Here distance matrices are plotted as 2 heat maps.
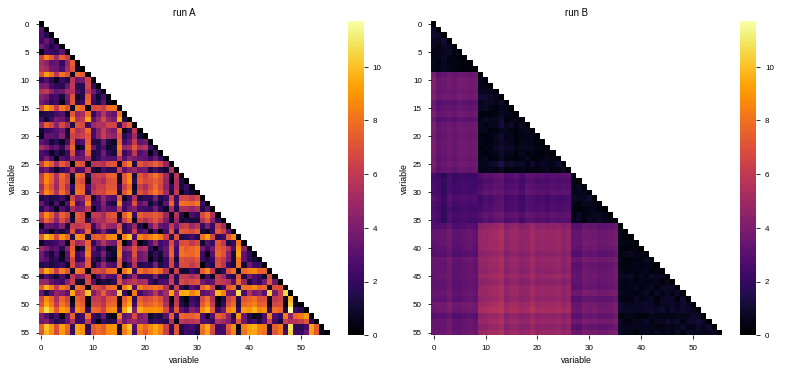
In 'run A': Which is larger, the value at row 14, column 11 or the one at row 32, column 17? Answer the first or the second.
the second
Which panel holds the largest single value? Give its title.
run A
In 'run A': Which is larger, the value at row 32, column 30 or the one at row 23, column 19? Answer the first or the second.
the first
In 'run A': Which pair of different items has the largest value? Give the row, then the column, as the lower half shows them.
51, 48
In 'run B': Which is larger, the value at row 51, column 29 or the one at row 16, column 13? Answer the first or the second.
the first
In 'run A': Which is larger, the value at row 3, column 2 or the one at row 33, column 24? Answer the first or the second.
the first
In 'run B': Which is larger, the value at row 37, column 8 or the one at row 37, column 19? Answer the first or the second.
the second
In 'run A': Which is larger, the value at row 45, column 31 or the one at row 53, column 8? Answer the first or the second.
the second
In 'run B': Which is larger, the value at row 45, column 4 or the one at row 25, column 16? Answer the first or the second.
the first
